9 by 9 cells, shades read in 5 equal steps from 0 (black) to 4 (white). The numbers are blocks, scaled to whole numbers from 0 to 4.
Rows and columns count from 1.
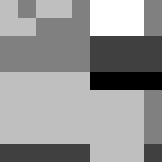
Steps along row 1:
down up same down up same same down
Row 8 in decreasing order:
3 3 3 3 3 3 3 3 2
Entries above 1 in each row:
9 9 5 5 5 9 9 9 3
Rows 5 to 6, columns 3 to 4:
3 3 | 3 3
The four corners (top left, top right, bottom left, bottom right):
3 2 1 1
